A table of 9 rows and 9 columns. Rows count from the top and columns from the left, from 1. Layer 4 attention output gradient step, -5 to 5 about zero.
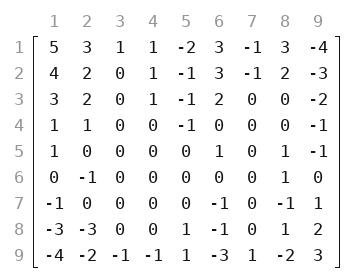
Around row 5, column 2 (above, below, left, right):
1 -1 1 0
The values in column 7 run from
-1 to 1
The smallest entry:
-4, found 2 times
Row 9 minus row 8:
-1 1 -1 -1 0 -2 1 -3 1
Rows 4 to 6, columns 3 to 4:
0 0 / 0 0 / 0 0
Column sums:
6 2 0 2 -3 4 -1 5 -5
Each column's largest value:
5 3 1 1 1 3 1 3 3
